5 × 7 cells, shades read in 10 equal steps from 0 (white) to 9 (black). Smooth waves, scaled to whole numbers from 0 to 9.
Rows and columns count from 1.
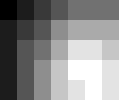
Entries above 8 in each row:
1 0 0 0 0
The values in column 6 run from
0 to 5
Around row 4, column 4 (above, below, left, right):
3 2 4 0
